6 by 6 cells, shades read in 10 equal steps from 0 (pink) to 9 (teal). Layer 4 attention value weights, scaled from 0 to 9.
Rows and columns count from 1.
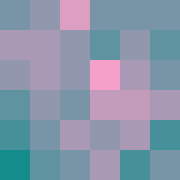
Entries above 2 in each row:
5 6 5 4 6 6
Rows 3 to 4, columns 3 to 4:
4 0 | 5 2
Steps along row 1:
down down up same same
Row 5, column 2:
5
